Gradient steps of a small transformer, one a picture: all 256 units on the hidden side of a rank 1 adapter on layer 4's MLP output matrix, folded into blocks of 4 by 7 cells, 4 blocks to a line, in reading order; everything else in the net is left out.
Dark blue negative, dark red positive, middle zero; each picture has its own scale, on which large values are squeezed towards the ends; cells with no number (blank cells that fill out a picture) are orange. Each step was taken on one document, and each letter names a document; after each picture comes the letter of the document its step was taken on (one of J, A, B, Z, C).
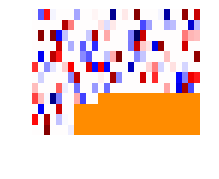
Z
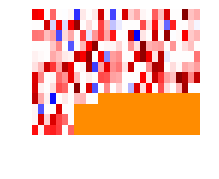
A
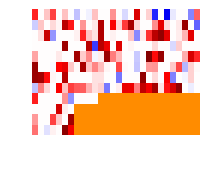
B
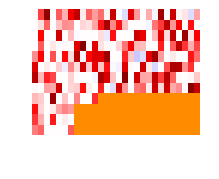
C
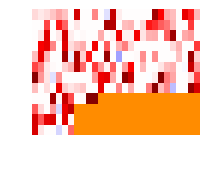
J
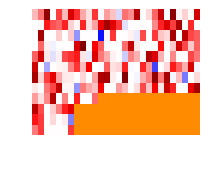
C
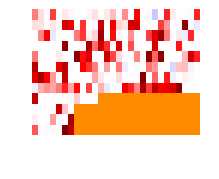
B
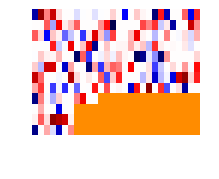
A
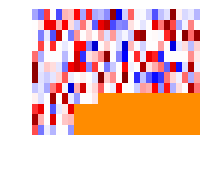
C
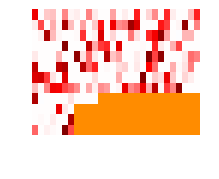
B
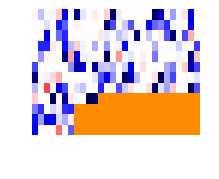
J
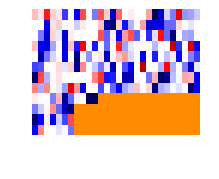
J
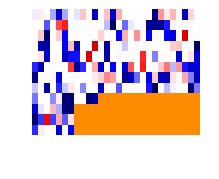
J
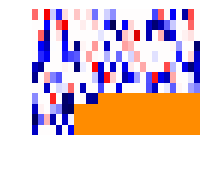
J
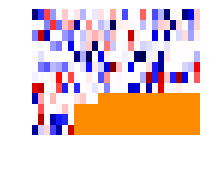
A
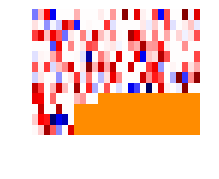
A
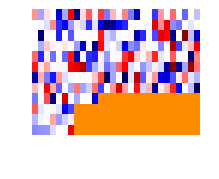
C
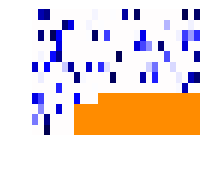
Z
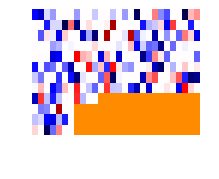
Z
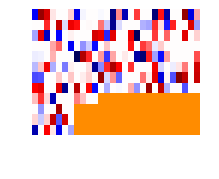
A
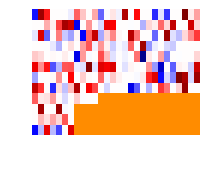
A
